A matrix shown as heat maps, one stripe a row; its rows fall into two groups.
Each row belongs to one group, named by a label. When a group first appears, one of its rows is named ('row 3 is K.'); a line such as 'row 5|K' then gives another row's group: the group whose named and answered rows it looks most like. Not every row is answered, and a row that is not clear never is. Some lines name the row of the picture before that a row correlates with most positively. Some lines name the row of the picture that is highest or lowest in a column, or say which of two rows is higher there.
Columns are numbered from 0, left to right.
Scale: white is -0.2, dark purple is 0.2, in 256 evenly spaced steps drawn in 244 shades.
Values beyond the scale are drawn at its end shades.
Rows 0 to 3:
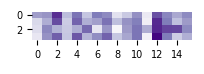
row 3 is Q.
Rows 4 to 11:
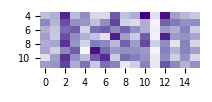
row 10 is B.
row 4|Q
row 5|Q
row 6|B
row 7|Q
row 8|B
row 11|Q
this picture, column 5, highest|9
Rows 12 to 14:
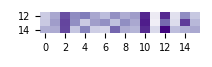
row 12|Q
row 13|B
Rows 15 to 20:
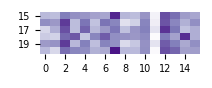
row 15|Q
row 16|Q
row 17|Q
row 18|B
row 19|Q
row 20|Q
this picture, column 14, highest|18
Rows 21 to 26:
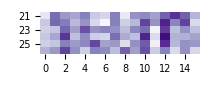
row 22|Q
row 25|Q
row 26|B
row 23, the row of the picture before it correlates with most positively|17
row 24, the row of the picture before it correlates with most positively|17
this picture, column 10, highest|24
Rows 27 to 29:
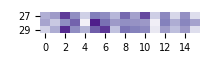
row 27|B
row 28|B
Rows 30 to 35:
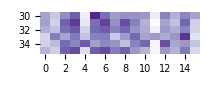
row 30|B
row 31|B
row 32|B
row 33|B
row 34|Q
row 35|B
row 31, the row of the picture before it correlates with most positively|28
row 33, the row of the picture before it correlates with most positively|29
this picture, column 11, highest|33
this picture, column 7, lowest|33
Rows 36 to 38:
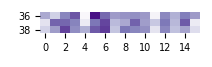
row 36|B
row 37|B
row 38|B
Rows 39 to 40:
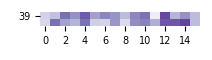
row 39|Q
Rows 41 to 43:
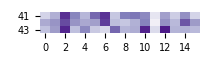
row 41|B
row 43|Q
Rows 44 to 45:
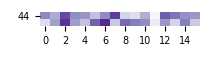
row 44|Q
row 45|B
